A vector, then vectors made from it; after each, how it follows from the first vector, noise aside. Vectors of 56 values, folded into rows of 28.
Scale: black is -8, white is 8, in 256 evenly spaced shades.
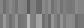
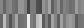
scaled up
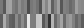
scaled up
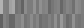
wrapped around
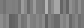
wrapped around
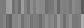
wrapped around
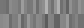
wrapped around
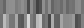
scaled up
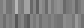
wrapped around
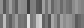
scaled up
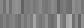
wrapped around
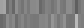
wrapped around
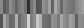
scaled up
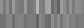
wrapped around
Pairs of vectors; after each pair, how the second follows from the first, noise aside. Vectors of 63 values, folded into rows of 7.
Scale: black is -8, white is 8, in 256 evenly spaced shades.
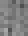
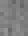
shrunk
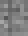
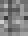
scaled up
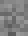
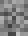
scaled up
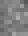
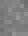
shrunk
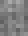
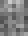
scaled up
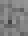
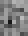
scaled up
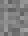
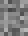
scaled up
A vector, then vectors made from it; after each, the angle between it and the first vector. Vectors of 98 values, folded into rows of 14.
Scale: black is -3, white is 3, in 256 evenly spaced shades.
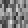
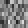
partly aligned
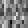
nearly opposite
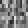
partly opposed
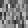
orthogonal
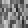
partly opposed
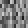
nearly parallel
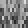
orthogonal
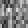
nearly parallel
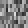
orthogonal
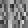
partly aligned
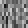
partly aligned
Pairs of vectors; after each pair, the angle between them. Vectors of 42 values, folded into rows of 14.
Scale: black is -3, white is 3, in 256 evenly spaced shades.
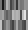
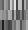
orthogonal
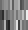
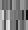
nearly opposite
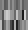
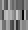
nearly parallel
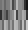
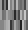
orthogonal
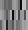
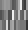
nearly opposite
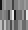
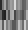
partly aligned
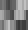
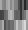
nearly opposite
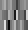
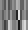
partly opposed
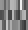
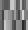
partly aligned
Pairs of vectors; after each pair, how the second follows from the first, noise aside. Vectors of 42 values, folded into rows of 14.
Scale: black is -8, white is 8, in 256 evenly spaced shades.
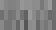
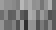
scaled up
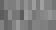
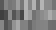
scaled up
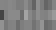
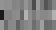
scaled up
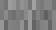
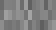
wrapped around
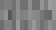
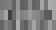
scaled up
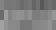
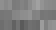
wrapped around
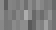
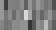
scaled up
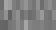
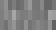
wrapped around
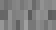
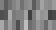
scaled up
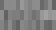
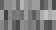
scaled up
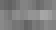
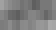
wrapped around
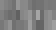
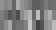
scaled up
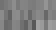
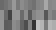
scaled up
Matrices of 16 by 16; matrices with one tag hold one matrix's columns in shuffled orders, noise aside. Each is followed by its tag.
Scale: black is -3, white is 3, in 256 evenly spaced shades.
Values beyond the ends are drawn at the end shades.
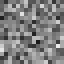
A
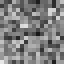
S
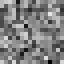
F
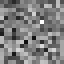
A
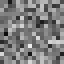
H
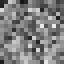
S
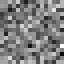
H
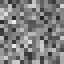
A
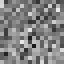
A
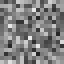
H
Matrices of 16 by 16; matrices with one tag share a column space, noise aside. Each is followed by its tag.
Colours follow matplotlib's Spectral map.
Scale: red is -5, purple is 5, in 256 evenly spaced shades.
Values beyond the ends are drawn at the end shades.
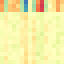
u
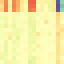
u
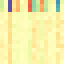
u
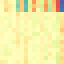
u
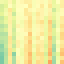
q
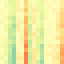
q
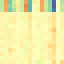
u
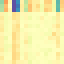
u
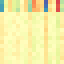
u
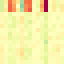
u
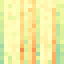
q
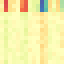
u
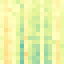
q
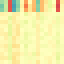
u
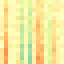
q
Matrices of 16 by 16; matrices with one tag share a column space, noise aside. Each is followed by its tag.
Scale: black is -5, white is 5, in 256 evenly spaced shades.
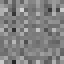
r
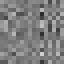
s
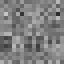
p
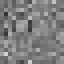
s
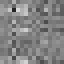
r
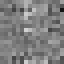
r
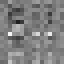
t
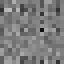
r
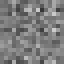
r
